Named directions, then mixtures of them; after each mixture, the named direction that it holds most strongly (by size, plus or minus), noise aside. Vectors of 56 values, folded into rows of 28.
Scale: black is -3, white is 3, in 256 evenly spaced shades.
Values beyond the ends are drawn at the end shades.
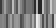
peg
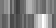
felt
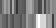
felt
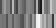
peg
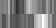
felt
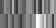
peg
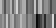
peg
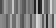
peg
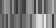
felt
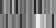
peg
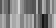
felt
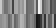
peg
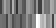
peg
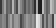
peg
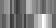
felt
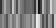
peg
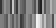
peg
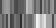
felt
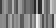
peg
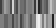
peg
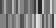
peg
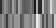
peg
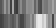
felt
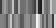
peg
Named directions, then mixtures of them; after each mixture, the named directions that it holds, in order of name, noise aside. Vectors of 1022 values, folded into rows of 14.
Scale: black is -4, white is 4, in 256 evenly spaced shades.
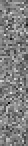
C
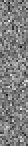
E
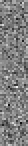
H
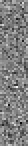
H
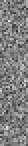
C, E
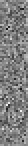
C, H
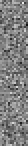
C, H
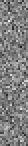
E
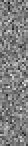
E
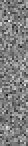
C, E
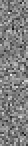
E, H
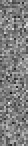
C, H
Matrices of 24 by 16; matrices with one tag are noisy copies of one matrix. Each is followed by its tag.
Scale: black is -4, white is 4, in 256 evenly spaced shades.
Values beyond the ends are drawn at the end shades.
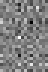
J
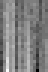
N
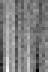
N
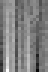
N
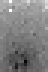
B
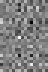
J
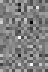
J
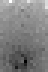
B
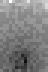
B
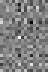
J
